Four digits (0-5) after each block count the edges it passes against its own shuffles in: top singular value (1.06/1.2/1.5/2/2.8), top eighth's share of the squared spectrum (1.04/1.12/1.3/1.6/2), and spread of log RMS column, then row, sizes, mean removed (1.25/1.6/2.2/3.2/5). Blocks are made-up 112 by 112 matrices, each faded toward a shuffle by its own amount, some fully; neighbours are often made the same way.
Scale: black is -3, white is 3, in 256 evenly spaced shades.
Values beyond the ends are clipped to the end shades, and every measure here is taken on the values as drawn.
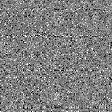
4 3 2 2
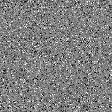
3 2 1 2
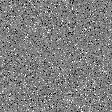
2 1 0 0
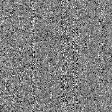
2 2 3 0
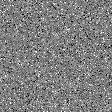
0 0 0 0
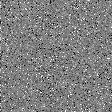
0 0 1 0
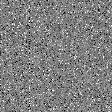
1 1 2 0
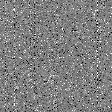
2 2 2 0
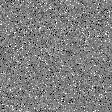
0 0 0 0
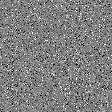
1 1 1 0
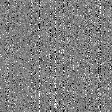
2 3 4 0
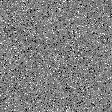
0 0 0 0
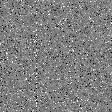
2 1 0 0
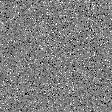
0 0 1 0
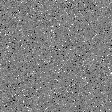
0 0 0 0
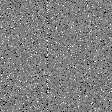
2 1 1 0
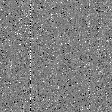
3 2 2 0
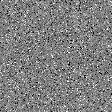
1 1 1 0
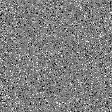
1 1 2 0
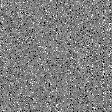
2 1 2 0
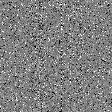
1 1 2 0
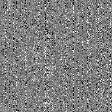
2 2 4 0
